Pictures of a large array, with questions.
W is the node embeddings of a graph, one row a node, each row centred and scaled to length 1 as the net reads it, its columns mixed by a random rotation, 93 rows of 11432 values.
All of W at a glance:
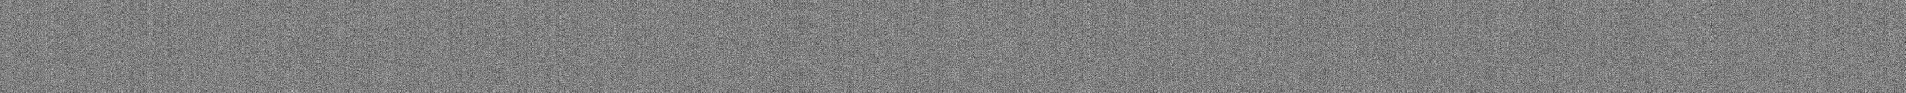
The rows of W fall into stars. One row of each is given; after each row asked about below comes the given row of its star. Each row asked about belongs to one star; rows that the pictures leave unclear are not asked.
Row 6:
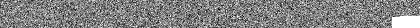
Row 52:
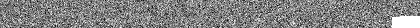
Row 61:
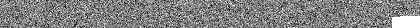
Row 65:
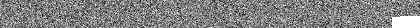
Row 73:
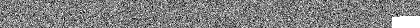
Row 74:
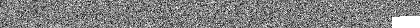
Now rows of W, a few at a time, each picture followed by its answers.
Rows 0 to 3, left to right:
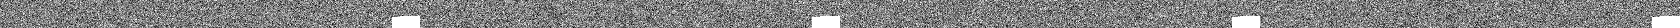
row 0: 6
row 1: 61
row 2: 6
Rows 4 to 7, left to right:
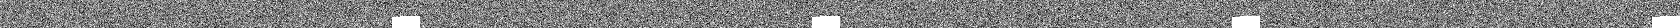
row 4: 73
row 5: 52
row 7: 61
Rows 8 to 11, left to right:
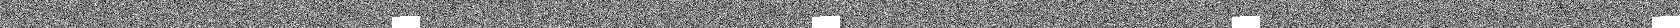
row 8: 65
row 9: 73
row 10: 74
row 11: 61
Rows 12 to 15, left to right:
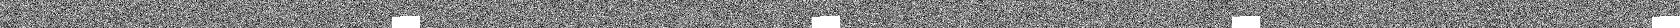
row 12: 61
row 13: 6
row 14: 52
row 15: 74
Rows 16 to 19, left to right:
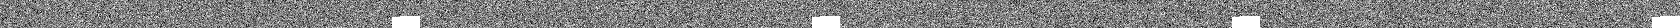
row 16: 74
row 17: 74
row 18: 73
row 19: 61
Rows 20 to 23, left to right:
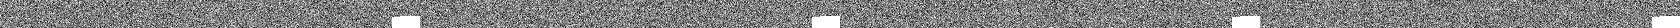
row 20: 65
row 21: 74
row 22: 65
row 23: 73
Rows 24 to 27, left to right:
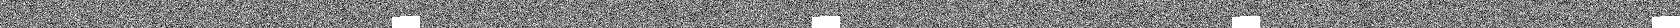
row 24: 74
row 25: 52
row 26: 52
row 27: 73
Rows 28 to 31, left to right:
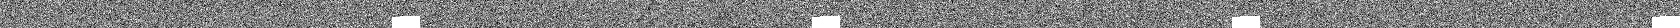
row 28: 6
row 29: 61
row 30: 61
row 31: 74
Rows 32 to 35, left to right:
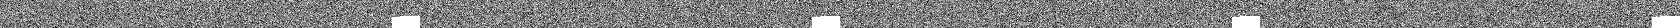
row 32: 6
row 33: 73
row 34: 73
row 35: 52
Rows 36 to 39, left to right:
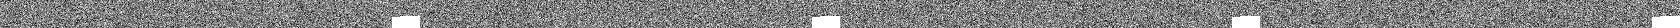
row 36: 61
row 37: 65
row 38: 65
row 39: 74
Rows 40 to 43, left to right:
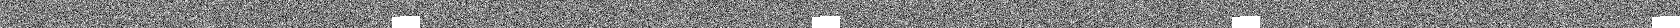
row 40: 74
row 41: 52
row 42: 65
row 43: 65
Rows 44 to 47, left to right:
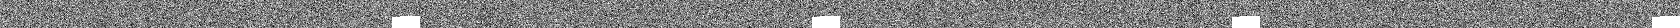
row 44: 65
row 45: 6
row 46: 65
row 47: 61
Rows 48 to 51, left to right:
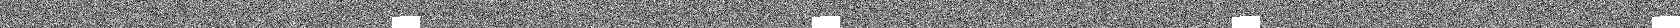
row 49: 65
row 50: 74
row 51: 52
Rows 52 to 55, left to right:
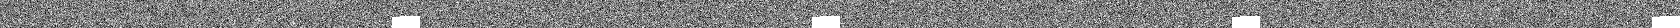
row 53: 74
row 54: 52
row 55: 73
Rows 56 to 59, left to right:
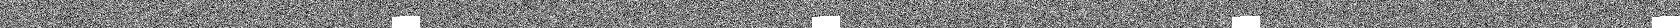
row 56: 52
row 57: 6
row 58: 61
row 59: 73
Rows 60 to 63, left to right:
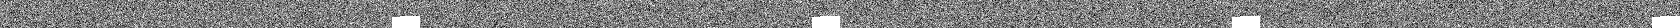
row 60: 61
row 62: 61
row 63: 65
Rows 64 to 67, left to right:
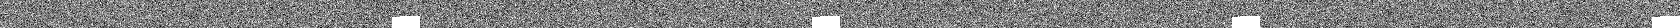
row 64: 52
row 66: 6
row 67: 61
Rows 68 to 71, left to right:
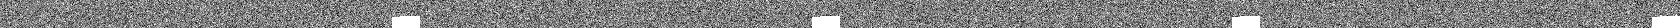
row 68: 74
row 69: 74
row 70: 6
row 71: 52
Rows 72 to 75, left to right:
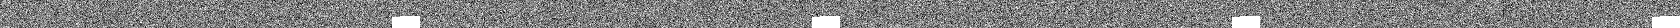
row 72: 74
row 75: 73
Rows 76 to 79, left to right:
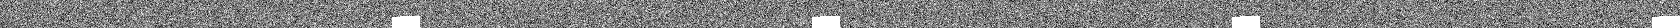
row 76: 6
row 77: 74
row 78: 73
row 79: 6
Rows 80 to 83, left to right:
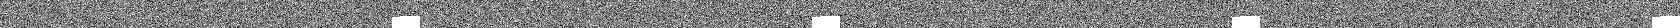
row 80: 74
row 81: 52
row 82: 52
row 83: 61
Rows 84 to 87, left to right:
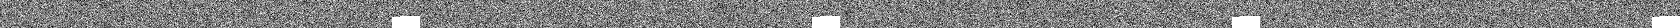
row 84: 52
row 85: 61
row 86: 65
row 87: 73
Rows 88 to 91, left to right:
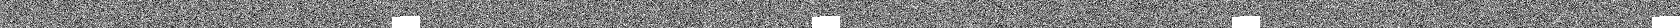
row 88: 61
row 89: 73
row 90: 6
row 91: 73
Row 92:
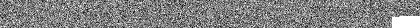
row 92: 73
